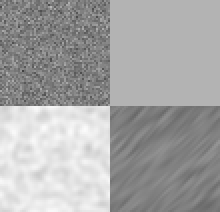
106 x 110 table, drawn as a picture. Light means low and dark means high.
The table splits into 2 rows of 2 panels. Panel 1,1: middling, fine-grained. Panel 1,2: low, flat. Panel 2,1: very low, blotchy, faint in contrast. Panel 2,2: middling, slanting up to the right, faint in contrast.
